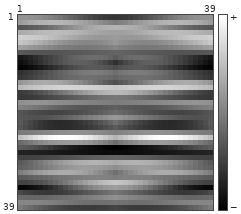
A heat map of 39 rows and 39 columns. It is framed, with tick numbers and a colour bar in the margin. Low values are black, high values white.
It is mirror symmetric from left to right. The top middle is the calmest part. The grain runs across in streaks.
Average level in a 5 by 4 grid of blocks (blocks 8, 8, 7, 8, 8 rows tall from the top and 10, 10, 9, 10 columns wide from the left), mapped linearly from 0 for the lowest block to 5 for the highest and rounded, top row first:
5445 / 1331 / 0110 / 2332 / 1331
